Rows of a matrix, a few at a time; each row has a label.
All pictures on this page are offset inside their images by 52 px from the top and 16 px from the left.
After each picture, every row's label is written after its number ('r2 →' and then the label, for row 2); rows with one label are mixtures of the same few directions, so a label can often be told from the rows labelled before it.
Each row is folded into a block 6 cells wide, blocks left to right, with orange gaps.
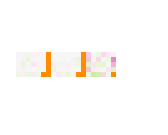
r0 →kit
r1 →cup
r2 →cup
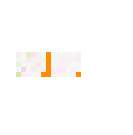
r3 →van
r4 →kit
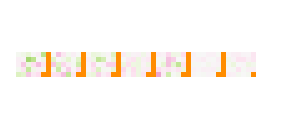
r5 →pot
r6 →cup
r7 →pot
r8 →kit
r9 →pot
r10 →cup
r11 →pot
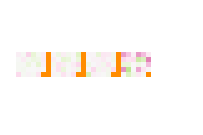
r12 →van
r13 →pot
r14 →van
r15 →cup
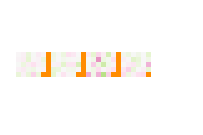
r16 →kit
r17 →pot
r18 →kit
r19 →pot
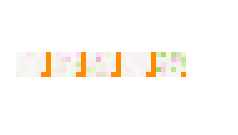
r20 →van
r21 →pot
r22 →kit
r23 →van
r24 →cup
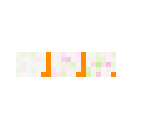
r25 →cup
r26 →pot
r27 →pot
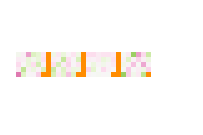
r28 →van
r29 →kit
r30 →cup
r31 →van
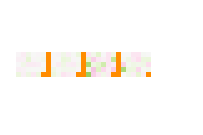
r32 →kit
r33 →pot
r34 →van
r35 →kit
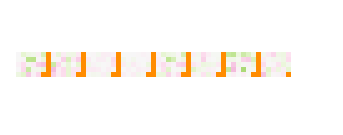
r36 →pot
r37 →kit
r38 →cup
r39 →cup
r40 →pot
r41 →kit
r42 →cup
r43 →van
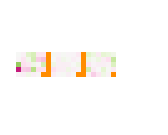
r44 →kit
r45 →kit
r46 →cup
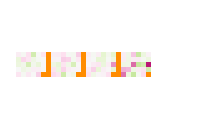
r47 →van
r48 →pot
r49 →pot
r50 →pot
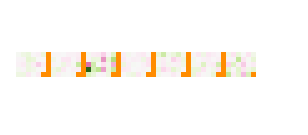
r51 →pot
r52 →pot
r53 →kit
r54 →cup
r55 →cup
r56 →pot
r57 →kit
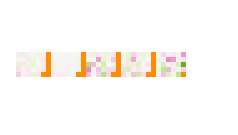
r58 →kit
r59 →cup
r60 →kit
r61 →kit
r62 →pot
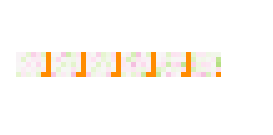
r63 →van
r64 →van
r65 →van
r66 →van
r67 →pot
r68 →cup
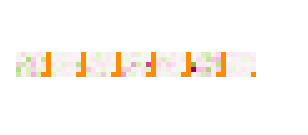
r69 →kit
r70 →pot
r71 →kit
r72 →pot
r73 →van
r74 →kit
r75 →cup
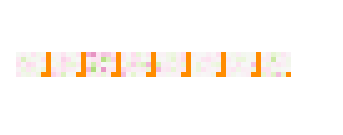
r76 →van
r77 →pot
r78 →cup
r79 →pot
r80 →kit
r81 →pot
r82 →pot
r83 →kit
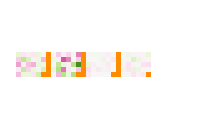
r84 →van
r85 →pot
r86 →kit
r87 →pot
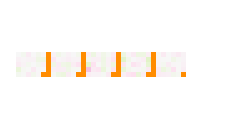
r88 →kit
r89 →cup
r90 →kit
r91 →cup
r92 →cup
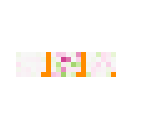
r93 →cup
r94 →pot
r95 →van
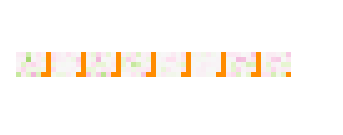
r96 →kit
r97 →cup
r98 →kit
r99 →van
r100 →pot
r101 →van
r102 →pot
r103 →pot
